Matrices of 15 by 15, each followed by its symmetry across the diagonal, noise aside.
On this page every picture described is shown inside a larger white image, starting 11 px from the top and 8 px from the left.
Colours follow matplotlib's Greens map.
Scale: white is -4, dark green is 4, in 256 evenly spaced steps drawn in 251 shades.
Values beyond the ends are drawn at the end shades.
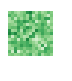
symmetric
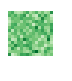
symmetric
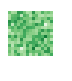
symmetric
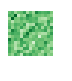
symmetric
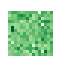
neither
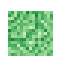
symmetric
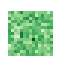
neither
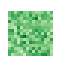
neither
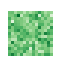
antisymmetric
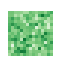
antisymmetric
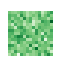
antisymmetric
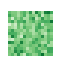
neither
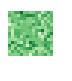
antisymmetric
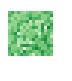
symmetric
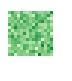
neither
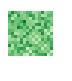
symmetric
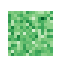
neither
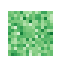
antisymmetric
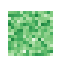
neither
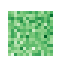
antisymmetric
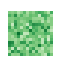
neither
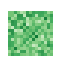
symmetric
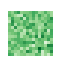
antisymmetric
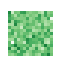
neither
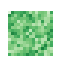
symmetric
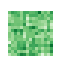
antisymmetric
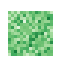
symmetric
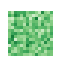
antisymmetric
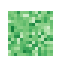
antisymmetric
